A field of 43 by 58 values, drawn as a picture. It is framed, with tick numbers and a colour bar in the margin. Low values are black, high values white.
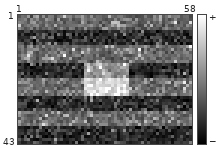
The centre is the ninth with the highest average. An odd patch, higher than its surroundings, sits in the centre. Stripes running across repeat 4 times from top to bottom.
